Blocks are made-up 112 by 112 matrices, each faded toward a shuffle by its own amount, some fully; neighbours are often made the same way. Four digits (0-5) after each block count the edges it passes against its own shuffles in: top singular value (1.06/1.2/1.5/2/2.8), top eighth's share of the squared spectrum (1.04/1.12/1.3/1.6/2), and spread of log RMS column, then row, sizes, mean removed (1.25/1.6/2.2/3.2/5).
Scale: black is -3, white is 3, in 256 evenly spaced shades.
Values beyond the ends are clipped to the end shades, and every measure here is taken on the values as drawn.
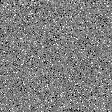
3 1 0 0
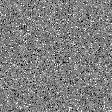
3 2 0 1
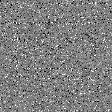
1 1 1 2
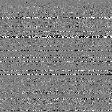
3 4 2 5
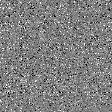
1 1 1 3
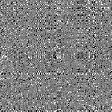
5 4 3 3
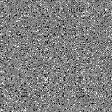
4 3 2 2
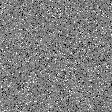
1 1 0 0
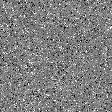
2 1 0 0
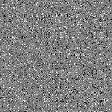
4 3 2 2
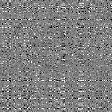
5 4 3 4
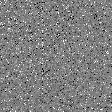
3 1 1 0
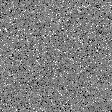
1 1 0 0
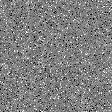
3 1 1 0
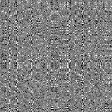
5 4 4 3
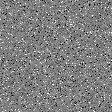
0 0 0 0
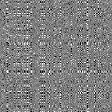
5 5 4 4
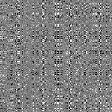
5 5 4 3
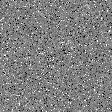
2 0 0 0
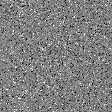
3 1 1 0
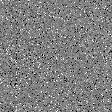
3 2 0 0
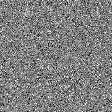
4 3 1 1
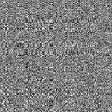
5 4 3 3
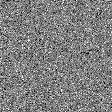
2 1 0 0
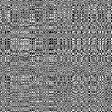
5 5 4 4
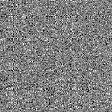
4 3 2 2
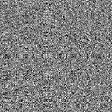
4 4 2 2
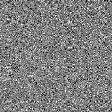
4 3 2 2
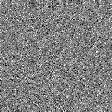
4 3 1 1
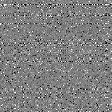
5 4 2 3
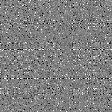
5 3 2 3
